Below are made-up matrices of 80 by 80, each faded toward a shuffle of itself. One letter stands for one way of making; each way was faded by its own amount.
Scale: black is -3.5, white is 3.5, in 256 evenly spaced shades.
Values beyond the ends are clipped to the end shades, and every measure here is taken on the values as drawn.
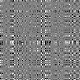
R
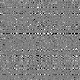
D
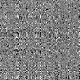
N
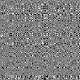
D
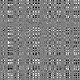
R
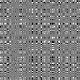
R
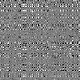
D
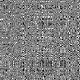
N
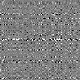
D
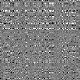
D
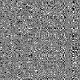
N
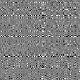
D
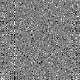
N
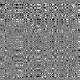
D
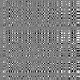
R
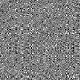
N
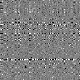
D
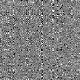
N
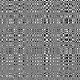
R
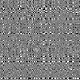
D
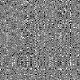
N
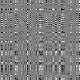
R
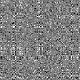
N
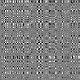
R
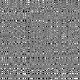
D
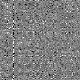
N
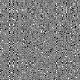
N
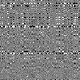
D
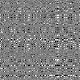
D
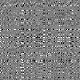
D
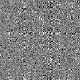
N
